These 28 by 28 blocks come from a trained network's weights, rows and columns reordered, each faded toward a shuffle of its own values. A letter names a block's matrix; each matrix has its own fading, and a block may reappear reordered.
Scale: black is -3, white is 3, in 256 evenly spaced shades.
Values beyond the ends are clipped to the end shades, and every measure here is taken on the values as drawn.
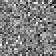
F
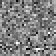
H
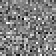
H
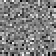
H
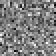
H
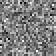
F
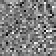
H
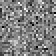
F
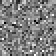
F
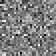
H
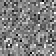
H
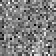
F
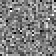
F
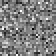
H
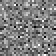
H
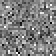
F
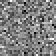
F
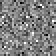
F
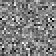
H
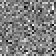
H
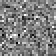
H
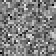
F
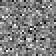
H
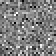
F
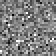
F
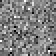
F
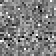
F
